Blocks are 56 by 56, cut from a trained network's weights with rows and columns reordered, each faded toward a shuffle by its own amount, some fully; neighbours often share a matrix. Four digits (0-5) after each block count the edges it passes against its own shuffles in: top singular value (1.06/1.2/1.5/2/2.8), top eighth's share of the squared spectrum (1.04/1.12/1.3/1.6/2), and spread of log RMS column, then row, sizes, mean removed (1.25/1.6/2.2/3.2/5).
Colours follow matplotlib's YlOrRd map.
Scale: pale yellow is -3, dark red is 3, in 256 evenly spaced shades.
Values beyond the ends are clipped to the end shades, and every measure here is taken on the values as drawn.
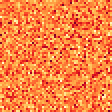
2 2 0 1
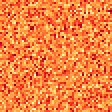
1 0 0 0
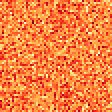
1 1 0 0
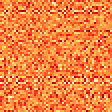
4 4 0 3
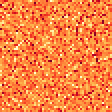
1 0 0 0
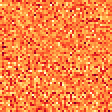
3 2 0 2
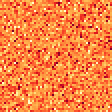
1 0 0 0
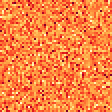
0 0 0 0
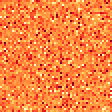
1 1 0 0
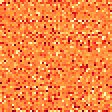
3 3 1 2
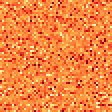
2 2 0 0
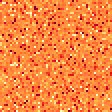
0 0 0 0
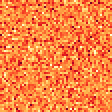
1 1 0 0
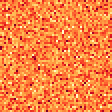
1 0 0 0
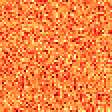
2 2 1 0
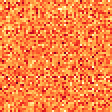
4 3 1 2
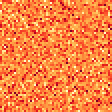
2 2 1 0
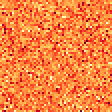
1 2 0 0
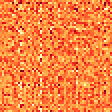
3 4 3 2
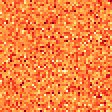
2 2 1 1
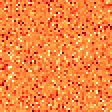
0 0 0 0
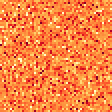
2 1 0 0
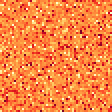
1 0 0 0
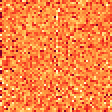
3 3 2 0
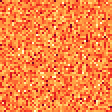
2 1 0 0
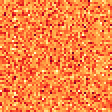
2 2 1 0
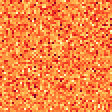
2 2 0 0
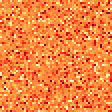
1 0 0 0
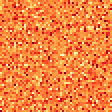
2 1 0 1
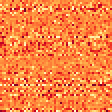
4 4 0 4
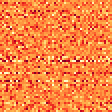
4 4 1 3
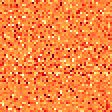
3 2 0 2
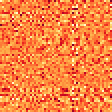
4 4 2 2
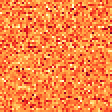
2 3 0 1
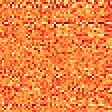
3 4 0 3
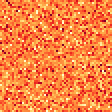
0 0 0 0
